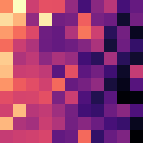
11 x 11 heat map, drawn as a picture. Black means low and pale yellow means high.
The top left is the ninth with the highest average. No regular stripes run through it. Values rise toward the left. The bottom right is the ninth with the lowest average.
